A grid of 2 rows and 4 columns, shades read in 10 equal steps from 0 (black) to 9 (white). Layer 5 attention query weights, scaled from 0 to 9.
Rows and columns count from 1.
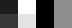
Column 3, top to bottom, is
0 0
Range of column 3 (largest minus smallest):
0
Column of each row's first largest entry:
2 2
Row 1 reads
1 9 0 5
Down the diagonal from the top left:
1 8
